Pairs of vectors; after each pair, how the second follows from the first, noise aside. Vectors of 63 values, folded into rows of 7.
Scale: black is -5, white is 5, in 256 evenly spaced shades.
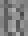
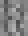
copied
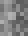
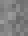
shrunk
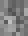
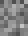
shuffled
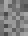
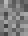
copied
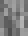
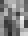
scaled up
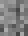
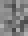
wrapped around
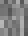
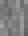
shrunk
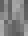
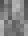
copied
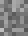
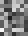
scaled up
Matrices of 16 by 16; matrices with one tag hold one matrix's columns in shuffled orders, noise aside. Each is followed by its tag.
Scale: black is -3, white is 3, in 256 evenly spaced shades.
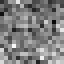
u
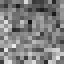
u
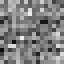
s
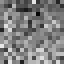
u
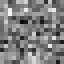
s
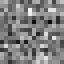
s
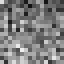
u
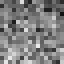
u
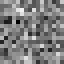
s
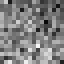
u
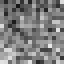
u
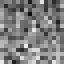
u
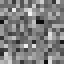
s
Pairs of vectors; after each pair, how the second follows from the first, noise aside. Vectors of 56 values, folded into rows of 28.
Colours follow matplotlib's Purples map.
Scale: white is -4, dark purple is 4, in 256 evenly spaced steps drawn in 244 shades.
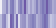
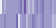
partly zeroed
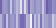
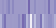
partly zeroed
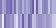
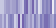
reversed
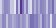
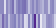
reversed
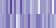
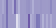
partly zeroed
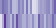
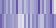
reversed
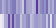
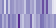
reversed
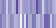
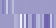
partly zeroed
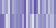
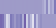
partly zeroed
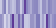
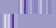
partly zeroed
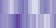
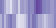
reversed
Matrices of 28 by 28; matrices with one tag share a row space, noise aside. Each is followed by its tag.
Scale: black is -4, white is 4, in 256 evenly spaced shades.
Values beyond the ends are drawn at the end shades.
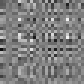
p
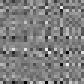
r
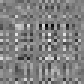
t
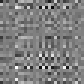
t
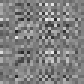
t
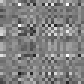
p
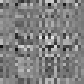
t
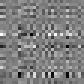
p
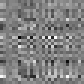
p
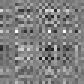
t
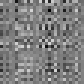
t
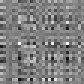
p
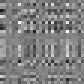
p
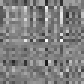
r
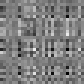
p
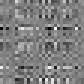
t
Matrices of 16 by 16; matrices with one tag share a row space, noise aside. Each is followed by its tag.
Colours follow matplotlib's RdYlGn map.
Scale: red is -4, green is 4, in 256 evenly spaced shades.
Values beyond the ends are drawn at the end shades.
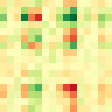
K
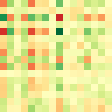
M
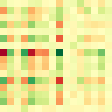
M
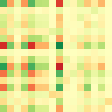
M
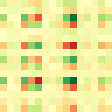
K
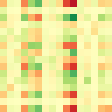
K
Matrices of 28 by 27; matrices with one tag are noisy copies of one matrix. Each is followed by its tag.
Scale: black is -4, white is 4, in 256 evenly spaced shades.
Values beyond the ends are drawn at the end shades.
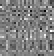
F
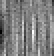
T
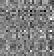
F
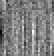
T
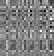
F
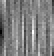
T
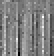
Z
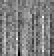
Z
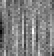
T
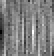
T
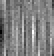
T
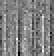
Z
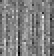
Z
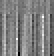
Z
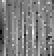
T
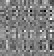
F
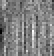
T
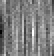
T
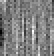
T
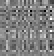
F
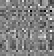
F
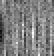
T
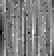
T
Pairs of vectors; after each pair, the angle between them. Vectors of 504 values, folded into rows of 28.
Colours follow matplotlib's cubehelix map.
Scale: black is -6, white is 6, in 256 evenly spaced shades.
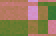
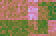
nearly parallel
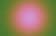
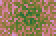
partly opposed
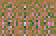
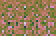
nearly parallel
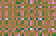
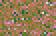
orthogonal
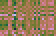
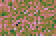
partly opposed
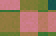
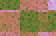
nearly opposite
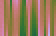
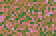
orthogonal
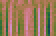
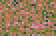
orthogonal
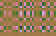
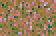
orthogonal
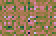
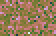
partly opposed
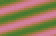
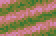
nearly opposite
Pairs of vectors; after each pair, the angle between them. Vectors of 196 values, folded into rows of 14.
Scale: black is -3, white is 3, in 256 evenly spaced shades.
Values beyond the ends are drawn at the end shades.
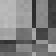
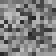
orthogonal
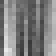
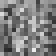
partly opposed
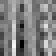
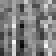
nearly parallel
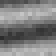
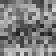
partly aligned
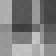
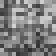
partly opposed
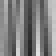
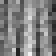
nearly opposite
